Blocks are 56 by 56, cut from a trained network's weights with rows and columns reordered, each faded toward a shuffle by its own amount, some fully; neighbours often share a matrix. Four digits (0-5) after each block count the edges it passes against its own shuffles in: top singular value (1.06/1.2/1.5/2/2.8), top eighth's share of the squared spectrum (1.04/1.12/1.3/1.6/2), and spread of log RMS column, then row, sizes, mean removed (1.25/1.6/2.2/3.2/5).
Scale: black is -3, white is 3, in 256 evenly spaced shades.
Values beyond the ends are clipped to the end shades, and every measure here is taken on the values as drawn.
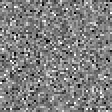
1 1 0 0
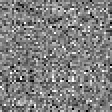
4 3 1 2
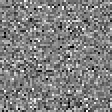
3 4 1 2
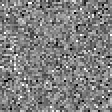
2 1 0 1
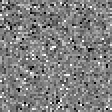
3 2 0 1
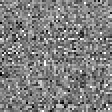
3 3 0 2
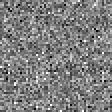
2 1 0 0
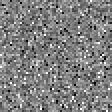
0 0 0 0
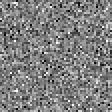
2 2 0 0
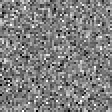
0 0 0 0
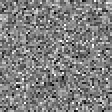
2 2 0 0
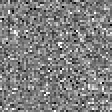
3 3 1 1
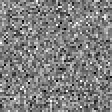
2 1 0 0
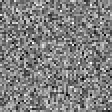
0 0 0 0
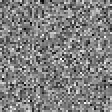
3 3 1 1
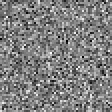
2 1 0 0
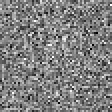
0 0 0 0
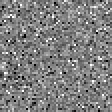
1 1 0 0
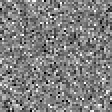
0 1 0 0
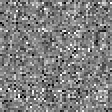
3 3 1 2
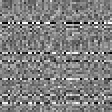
5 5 1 3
